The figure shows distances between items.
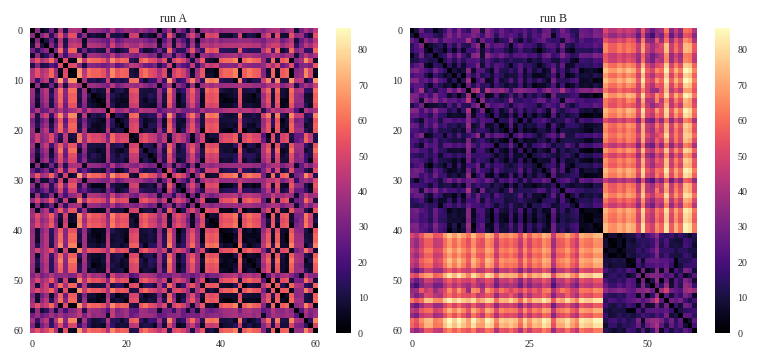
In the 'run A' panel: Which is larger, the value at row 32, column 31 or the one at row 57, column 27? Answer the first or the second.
the second
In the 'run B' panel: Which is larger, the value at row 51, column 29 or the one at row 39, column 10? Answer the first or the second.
the first
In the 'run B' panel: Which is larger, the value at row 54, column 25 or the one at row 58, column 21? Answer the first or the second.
the second
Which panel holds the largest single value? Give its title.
run B
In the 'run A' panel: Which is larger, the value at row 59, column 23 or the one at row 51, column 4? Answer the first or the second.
the second
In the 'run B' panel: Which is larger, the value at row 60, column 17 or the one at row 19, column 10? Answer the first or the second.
the first
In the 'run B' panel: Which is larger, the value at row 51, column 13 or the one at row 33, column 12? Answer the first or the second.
the first
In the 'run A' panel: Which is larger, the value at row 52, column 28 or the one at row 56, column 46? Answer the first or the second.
the first
